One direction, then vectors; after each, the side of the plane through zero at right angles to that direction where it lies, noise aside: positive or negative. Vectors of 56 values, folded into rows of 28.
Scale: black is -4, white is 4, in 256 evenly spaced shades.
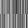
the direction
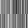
positive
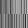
negative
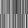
positive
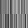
negative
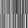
positive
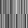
negative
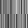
negative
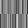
positive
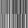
positive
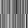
positive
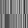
negative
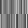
negative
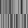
negative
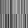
negative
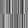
positive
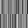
positive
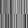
negative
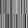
negative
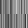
negative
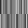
negative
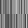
negative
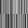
negative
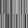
negative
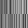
negative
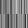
negative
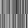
positive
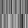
positive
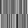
negative
